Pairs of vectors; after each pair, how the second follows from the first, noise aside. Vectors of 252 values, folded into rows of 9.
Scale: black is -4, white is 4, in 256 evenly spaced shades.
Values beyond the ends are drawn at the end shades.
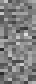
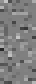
partly zeroed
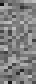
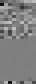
partly zeroed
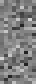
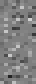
partly zeroed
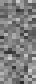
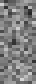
shuffled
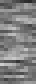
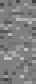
partly zeroed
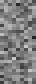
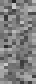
shuffled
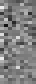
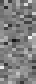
shuffled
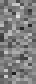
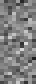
shuffled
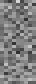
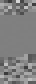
partly zeroed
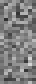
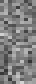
shuffled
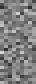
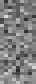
shuffled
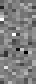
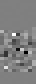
partly zeroed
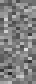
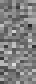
shuffled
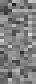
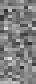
shuffled
